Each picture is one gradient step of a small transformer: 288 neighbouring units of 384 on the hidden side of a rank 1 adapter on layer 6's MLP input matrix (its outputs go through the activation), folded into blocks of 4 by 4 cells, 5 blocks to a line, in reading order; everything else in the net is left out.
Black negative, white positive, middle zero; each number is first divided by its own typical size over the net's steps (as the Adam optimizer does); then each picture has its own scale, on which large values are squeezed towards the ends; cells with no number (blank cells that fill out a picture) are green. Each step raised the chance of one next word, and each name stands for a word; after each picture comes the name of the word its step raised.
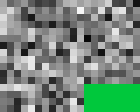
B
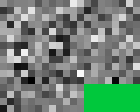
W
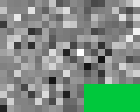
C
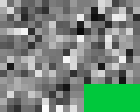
B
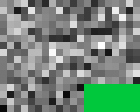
C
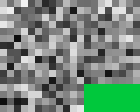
B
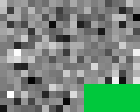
W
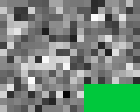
C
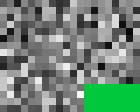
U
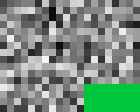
U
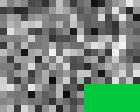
C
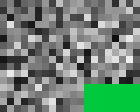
U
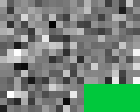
W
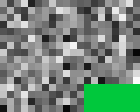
C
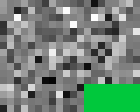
C
